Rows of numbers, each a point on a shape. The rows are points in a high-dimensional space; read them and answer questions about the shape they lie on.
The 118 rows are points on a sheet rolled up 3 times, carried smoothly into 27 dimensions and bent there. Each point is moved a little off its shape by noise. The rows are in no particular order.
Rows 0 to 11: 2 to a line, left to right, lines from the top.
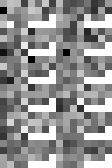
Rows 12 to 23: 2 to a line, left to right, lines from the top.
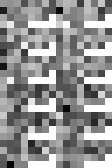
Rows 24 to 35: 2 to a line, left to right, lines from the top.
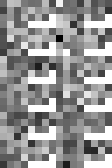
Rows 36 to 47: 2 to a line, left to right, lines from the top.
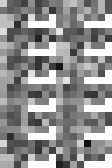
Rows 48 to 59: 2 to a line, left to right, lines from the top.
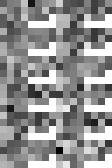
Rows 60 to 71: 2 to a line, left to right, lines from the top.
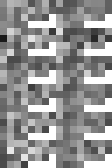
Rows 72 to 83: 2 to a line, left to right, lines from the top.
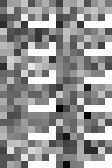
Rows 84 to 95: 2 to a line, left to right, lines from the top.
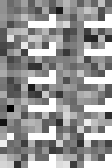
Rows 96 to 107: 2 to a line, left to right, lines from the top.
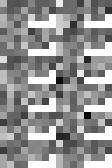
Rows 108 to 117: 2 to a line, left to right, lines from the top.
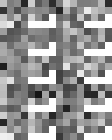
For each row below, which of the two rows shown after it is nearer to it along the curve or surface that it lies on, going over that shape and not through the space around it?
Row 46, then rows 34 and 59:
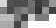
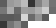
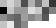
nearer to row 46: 59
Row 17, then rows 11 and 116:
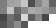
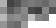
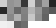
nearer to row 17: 11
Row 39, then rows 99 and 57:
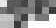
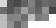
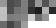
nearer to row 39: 57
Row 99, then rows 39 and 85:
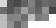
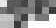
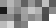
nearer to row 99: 85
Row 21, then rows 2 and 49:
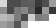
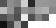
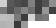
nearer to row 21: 49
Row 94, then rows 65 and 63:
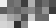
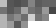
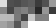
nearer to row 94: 63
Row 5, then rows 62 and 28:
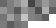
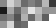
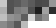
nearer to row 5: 62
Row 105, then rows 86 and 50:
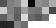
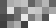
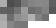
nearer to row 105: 86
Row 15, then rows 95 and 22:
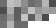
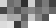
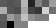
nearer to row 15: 22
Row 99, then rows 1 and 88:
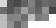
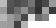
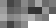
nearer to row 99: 88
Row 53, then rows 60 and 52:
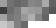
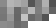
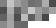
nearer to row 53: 52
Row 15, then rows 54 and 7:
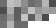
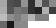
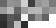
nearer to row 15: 7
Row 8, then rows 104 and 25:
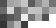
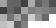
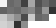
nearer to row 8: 104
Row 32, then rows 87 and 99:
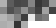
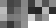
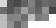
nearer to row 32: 87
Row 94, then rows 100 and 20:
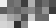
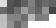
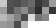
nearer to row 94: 20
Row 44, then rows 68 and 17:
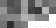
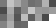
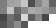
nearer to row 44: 17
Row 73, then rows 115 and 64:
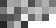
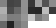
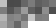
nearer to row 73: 115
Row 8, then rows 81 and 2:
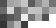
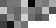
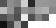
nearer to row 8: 2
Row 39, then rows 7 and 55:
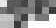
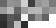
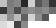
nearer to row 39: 55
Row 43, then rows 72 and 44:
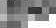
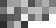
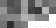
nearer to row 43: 44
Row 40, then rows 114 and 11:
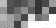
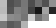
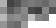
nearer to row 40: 114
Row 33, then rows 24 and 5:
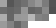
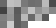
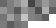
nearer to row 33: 5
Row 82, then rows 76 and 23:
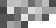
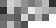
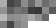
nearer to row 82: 76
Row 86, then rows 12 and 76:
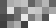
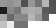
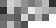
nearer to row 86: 76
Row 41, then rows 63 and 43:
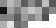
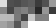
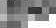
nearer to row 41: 43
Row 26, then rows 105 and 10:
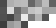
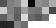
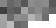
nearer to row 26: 105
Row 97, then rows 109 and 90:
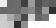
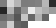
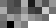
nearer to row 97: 90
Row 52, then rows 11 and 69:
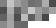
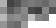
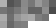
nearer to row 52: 69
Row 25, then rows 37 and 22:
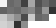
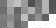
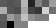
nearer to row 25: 22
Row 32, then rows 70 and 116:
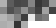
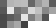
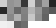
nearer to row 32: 116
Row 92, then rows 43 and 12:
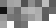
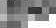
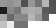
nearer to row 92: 12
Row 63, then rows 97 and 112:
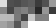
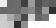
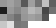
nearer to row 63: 97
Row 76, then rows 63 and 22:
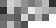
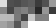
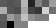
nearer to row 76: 22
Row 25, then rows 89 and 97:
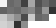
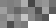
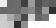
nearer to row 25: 97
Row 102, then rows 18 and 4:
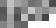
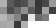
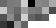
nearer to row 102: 4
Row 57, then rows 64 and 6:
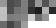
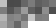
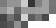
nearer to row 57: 64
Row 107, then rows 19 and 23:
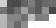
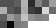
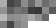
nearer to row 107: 23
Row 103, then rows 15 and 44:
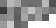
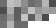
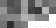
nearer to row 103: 15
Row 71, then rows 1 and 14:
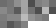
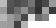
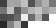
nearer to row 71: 14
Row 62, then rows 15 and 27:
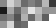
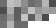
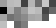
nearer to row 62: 15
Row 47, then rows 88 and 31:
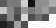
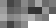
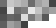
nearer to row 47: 31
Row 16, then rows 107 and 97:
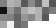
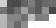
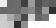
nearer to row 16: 107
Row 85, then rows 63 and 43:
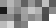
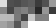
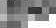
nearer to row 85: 43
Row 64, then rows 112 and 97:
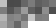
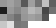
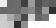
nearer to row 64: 112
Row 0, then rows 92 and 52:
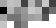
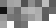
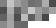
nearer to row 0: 92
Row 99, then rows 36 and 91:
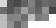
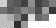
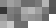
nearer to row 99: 91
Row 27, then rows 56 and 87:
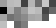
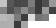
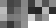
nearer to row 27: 56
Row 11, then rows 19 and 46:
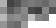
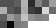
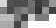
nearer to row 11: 19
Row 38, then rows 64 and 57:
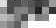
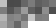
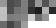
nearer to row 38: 57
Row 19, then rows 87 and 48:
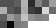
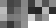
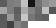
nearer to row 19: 87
